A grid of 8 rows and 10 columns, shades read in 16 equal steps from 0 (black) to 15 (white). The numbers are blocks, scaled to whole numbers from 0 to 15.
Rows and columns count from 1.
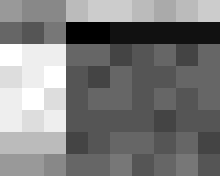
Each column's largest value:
15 15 15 11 12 12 11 10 11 12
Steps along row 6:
down up down same same same down up same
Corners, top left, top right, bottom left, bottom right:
9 12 9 5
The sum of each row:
104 23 80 79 81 75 69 68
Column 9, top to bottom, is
11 1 4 6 5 5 6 7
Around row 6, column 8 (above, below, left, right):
6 5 5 5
